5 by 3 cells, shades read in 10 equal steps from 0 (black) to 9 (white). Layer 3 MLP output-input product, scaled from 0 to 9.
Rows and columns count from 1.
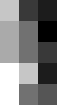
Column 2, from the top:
2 4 4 7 4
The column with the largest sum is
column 1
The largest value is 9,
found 2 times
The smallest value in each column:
6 2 0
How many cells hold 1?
2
